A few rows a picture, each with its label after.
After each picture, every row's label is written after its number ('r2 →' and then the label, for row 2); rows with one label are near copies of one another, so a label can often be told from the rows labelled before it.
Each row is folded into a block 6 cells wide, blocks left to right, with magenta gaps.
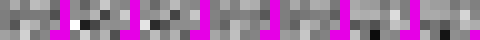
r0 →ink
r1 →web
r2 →web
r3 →ink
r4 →ink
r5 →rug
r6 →rug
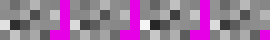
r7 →web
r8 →web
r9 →web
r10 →web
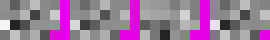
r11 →web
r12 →web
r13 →rug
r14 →web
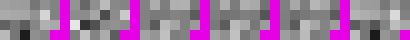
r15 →rug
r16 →web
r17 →ink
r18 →ink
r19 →ink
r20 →rug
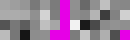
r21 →rug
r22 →web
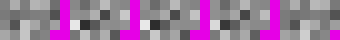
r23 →ink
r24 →web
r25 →web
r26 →web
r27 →ink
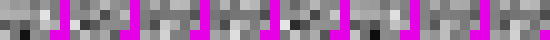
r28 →rug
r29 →web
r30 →ink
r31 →ink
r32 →web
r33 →rug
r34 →ink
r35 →ink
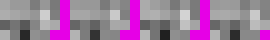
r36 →rug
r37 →rug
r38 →rug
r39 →rug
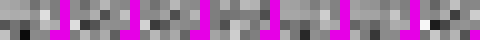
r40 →rug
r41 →web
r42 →web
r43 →ink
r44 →rug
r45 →rug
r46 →web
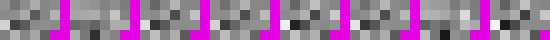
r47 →web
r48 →rug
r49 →web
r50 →web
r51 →web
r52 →web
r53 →rug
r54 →web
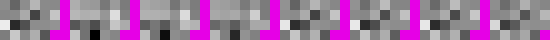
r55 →web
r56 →rug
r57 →rug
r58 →rug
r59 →web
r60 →web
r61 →web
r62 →web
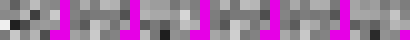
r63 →web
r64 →ink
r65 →rug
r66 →ink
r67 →ink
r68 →rug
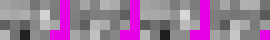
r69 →rug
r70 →ink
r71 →rug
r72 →ink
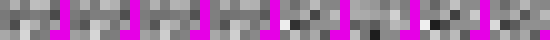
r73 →ink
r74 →ink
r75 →ink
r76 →ink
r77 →web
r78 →rug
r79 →web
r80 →web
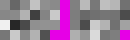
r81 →web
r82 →ink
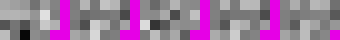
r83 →rug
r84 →ink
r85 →web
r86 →ink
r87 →ink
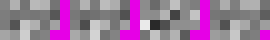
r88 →ink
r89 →ink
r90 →web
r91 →ink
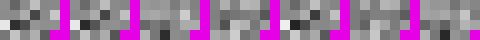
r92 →web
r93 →web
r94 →rug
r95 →ink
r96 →web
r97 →ink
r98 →rug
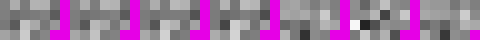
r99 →ink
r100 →ink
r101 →ink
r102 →ink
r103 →rug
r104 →web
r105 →rug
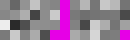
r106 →web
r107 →ink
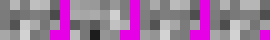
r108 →ink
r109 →rug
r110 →ink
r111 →ink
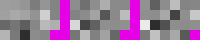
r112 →rug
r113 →web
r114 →web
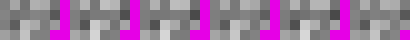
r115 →ink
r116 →ink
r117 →ink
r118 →ink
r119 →ink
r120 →ink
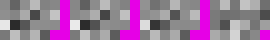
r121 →web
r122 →web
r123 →web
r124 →ink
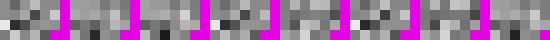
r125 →web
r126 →rug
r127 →rug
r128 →web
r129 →ink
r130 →web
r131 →ink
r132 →rug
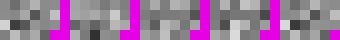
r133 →web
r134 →rug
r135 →ink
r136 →ink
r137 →web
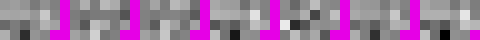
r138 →rug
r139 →ink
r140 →ink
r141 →rug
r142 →web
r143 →rug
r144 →rug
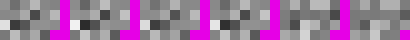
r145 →web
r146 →web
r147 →web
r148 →web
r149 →ink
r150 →ink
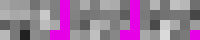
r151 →rug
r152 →ink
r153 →ink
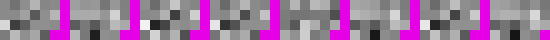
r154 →web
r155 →rug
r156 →web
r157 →web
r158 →ink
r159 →rug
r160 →web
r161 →rug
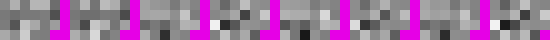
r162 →ink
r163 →ink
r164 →rug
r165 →web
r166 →rug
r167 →web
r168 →rug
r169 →web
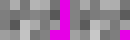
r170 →ink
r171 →ink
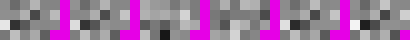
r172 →web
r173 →web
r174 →rug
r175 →ink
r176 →web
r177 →web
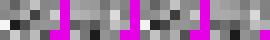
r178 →web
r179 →rug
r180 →web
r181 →rug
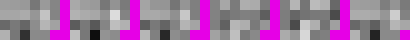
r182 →rug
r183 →rug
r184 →rug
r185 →ink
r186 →ink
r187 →rug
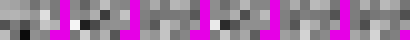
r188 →rug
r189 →web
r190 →ink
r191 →web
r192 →ink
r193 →ink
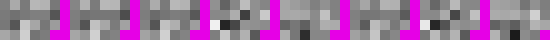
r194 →ink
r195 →ink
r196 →ink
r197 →web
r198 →rug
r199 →ink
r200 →web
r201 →rug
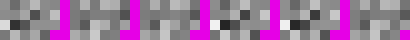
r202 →web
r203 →ink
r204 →ink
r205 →web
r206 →web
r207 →ink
